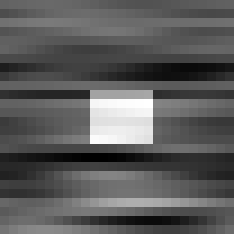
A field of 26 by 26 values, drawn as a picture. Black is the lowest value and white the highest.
Ninth with the highest average: centre. Histogram: skewed, a long tail of high values. Odd patch: higher, in the centre. Grain: streaks across.
